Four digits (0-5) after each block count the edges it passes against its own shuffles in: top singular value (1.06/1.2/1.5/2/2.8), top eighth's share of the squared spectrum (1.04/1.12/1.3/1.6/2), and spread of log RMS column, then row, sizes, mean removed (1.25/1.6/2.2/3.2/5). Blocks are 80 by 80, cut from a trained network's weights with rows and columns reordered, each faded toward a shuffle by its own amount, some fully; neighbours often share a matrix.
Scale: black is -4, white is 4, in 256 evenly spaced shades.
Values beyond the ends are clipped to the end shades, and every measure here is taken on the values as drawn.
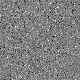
2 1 0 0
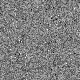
0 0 0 0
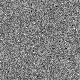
0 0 0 0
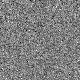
2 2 0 0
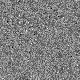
0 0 0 0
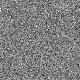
0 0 0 0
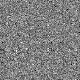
2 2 0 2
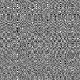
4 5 2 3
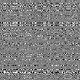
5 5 1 4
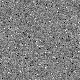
0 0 0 0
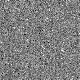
2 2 0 1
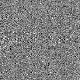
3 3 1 2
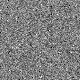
2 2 0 1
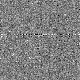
3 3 0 2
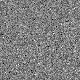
2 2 0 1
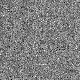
2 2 0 1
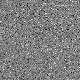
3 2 0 1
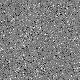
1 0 0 0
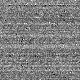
4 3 1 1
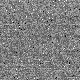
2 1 0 0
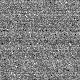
3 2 0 0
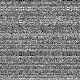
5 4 2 2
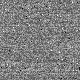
2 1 0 0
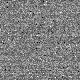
2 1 0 0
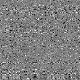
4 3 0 3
